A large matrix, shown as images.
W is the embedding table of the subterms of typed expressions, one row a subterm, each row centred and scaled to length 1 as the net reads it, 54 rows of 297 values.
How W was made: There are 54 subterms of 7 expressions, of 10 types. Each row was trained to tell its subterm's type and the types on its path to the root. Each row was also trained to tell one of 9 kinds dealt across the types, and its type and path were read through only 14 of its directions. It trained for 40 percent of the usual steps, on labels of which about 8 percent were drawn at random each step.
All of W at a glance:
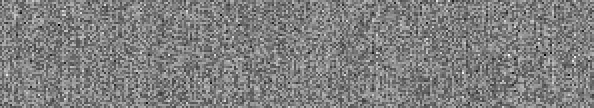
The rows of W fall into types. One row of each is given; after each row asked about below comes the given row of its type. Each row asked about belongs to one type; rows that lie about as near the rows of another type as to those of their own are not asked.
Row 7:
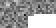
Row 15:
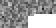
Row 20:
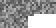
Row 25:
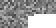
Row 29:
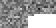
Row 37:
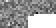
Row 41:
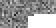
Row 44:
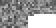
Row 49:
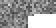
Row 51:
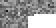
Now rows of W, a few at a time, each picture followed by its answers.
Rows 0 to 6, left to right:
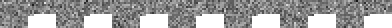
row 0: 25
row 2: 41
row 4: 44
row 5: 41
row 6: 51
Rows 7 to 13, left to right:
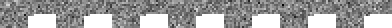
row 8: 44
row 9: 29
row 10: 51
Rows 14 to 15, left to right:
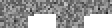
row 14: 20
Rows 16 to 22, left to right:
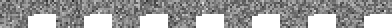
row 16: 25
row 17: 20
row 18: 25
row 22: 37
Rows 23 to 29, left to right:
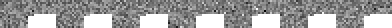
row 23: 20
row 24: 41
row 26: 44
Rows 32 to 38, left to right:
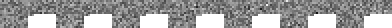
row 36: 20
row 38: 49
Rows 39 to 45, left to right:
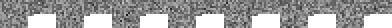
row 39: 25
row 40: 49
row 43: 49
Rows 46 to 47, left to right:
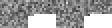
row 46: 49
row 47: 49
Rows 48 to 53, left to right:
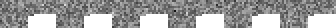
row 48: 44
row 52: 25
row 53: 20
